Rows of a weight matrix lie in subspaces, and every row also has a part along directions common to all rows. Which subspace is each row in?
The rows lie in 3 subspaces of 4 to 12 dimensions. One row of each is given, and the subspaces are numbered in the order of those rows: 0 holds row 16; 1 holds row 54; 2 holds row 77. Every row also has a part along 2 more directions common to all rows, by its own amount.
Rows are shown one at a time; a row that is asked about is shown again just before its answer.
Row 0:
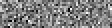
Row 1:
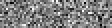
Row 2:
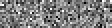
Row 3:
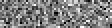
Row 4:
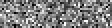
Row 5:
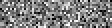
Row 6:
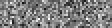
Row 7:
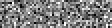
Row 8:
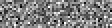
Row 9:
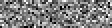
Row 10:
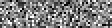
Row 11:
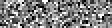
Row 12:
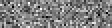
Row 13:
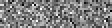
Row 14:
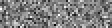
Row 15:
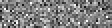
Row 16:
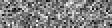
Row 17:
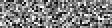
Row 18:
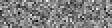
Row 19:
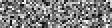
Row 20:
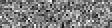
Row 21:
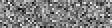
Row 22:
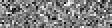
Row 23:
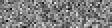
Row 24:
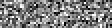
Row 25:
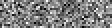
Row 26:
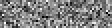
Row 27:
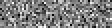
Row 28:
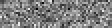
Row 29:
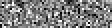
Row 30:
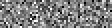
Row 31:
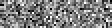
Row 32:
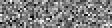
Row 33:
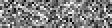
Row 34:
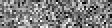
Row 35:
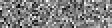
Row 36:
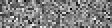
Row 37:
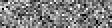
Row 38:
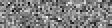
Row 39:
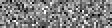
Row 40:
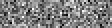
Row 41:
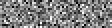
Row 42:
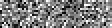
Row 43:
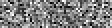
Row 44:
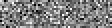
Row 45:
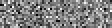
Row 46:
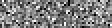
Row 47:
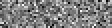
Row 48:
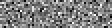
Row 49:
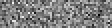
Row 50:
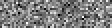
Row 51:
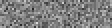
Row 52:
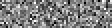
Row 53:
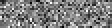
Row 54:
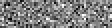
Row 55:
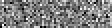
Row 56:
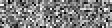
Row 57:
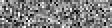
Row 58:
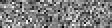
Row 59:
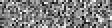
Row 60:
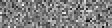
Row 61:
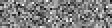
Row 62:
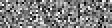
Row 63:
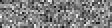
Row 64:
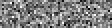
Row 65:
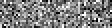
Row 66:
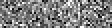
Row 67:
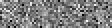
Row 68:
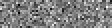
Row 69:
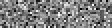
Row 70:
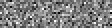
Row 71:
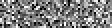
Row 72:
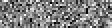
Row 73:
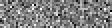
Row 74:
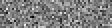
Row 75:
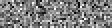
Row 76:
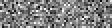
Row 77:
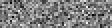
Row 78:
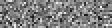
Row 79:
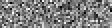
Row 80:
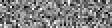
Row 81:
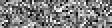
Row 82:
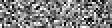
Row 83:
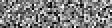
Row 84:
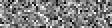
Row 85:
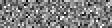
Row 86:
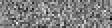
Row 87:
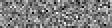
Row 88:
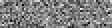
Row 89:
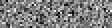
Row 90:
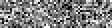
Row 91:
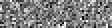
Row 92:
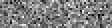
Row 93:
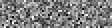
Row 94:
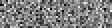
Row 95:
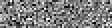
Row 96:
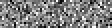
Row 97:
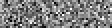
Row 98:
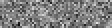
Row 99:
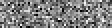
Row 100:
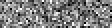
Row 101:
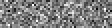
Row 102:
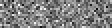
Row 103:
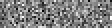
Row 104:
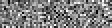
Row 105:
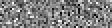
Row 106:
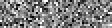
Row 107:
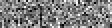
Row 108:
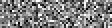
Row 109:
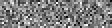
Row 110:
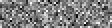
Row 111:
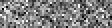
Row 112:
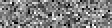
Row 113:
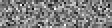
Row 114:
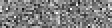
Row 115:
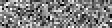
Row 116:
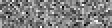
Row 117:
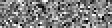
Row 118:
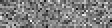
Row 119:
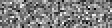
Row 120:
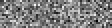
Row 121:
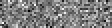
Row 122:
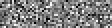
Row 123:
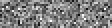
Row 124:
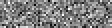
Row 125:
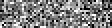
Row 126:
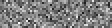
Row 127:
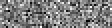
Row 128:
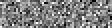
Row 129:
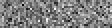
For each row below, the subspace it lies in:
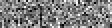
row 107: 1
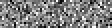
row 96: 2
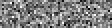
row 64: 2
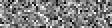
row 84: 0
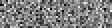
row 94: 0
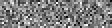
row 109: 1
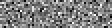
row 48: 2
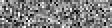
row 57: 1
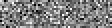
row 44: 1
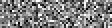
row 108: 1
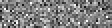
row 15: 1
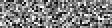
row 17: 2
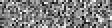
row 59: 2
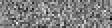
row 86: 2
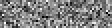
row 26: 0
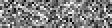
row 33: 0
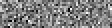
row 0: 1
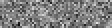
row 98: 1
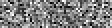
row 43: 1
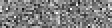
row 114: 1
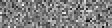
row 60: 1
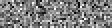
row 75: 1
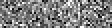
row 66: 2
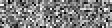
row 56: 0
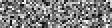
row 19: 2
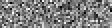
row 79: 1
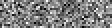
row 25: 0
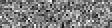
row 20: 1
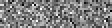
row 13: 0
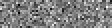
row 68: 0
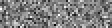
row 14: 2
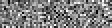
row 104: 1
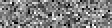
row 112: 2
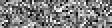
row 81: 1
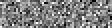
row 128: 2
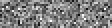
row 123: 1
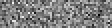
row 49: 2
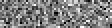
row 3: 1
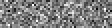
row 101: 0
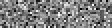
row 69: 0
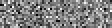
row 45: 0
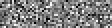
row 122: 2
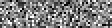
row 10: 2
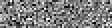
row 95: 2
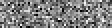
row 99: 0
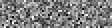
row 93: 2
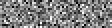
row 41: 1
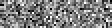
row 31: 0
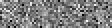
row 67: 1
